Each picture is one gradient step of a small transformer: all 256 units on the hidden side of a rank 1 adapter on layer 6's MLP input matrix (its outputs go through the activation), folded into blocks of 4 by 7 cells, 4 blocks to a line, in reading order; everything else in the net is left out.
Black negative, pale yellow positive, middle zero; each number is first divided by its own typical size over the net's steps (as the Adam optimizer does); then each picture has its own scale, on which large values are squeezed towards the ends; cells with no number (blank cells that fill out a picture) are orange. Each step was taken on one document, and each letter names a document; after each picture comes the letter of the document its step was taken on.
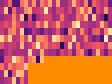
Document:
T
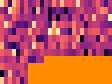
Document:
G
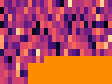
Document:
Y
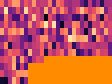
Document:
T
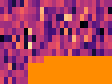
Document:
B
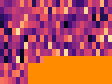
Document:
Y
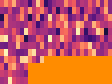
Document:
B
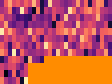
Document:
G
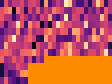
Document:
G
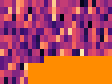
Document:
T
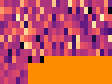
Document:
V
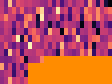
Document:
B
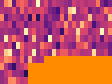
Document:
B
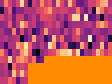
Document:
Y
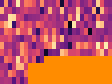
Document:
Y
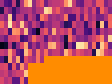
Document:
Y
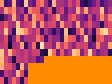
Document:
T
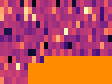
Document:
V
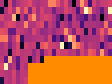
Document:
V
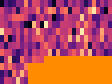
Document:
G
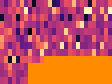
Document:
V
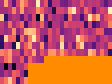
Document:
B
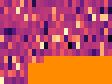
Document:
V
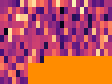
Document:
T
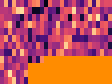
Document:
G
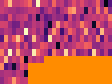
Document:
B
